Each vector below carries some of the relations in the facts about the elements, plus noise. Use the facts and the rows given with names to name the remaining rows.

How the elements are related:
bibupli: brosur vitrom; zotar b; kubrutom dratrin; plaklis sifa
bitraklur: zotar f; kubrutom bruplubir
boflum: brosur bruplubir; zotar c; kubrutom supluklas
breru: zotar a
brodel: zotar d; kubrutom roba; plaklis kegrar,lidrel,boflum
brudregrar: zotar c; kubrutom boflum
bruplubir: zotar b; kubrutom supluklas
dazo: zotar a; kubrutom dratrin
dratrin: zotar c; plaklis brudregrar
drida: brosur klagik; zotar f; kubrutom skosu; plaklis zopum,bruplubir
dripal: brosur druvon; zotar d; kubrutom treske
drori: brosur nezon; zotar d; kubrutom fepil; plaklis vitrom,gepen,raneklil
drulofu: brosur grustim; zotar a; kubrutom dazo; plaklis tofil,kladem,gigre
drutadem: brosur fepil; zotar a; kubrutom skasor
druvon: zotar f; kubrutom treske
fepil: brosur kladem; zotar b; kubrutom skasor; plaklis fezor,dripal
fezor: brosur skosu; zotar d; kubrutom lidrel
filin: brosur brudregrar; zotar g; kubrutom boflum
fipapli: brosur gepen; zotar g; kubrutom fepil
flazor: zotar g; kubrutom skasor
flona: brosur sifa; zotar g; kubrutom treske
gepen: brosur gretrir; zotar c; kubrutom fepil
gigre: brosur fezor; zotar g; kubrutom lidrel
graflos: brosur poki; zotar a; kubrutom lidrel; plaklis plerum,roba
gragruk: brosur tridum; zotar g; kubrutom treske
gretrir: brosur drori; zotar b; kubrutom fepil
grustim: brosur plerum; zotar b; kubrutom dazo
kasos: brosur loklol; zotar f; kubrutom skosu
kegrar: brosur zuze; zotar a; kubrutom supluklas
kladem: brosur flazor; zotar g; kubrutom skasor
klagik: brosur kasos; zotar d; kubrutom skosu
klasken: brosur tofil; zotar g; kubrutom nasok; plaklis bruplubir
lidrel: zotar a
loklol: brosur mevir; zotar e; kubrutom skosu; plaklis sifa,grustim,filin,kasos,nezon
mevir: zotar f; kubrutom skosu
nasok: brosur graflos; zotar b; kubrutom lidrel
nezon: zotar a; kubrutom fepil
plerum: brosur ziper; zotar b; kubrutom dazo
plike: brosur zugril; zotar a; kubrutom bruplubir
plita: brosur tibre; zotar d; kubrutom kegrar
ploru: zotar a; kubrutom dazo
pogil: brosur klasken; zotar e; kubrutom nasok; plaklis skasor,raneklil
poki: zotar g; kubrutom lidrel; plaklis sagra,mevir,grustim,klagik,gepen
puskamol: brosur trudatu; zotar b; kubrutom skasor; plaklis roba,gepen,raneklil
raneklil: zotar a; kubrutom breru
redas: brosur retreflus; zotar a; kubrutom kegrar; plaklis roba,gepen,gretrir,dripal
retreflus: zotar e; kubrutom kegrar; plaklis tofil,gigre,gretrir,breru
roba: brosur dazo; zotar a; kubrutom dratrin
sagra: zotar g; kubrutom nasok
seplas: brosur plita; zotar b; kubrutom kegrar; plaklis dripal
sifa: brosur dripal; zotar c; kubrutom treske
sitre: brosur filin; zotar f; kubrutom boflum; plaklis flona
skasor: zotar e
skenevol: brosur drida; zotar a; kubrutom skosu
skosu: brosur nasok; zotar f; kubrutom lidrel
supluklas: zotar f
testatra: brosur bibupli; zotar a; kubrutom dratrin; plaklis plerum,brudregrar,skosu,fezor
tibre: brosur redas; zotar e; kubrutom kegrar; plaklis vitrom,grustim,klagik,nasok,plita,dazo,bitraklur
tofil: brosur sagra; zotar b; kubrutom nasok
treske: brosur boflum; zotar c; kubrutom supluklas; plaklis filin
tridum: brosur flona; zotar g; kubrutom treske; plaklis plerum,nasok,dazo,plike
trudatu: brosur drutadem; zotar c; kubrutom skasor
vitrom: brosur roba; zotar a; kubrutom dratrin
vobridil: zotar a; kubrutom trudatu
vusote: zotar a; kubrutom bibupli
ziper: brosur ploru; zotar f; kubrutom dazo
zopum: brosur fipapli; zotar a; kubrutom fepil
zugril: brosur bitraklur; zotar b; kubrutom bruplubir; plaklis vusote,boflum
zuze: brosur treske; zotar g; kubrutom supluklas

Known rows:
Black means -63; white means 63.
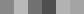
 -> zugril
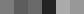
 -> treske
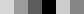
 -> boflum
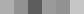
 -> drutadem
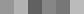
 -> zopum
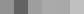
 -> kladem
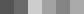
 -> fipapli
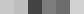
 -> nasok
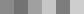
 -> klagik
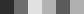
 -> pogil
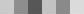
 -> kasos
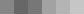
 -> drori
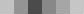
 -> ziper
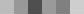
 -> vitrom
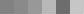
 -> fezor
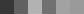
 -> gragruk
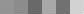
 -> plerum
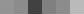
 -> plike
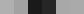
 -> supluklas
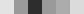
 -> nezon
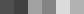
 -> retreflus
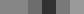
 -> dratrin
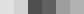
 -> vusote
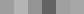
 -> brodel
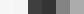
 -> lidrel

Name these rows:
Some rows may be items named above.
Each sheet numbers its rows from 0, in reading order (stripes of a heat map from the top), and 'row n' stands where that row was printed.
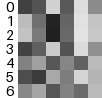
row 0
flona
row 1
druvon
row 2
druvon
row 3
flona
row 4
drulofu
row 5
retreflus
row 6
drulofu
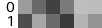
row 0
redas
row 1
sitre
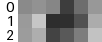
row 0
trudatu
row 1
testatra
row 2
fepil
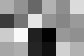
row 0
gretrir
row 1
klasken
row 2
kegrar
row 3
bruplubir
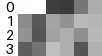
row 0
lidrel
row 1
flazor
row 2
gepen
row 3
gigre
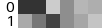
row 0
tibre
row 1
bitraklur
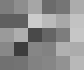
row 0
skasor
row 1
loklol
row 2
fepil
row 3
brudregrar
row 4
plita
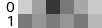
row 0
ploru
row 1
drida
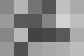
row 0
zugril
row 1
dripal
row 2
bibupli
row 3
kladem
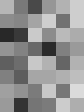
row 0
graflos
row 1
klagik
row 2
tibre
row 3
dratrin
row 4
gigre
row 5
poki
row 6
tofil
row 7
sifa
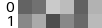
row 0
gigre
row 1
drulofu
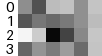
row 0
sagra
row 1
seplas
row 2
dazo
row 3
puskamol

